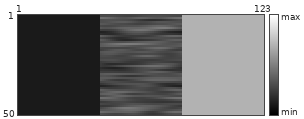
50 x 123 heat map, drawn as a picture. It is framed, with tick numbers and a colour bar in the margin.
It is made of 1 by 3 panels. Panel 1,1: very low, flat. Panel 1,2: low, streaked across. Panel 1,3: high, flat.
